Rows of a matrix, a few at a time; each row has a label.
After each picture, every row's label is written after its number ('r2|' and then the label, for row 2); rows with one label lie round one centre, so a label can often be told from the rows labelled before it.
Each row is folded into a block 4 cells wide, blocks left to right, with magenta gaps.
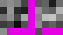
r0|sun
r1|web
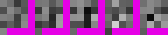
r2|sun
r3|sun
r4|sun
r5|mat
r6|mat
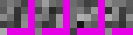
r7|sun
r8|sun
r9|web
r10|sun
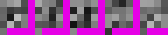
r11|mat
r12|sun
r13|sun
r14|web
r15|mat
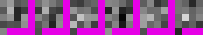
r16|sun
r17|sun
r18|web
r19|sun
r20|web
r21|web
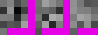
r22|sun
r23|mat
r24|web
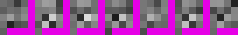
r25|web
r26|mat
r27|mat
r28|mat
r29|web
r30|mat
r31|mat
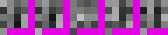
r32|sun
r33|sun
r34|web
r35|sun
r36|sun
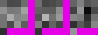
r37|web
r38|web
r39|sun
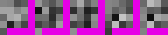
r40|web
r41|sun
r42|sun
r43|mat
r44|mat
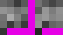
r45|web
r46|web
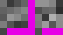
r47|web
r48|mat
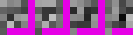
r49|mat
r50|mat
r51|sun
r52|sun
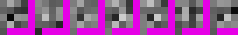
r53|mat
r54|web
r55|mat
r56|mat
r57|mat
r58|sun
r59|mat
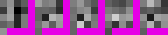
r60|sun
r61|mat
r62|mat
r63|web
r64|mat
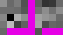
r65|mat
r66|web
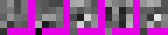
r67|web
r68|web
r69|mat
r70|sun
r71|mat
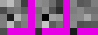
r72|mat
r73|mat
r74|web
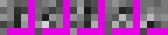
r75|sun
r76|mat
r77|sun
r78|mat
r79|web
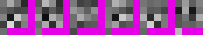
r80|mat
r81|mat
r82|web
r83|mat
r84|mat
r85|sun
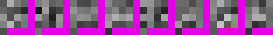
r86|mat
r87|sun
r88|web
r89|web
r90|sun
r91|web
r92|mat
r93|web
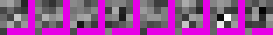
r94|mat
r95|web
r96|web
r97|sun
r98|web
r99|mat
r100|mat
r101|sun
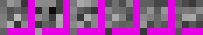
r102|mat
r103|sun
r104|mat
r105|web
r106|web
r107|web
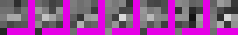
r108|web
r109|web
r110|mat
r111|mat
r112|web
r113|sun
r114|mat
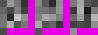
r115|mat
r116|web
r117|sun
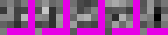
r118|sun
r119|sun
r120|web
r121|mat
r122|sun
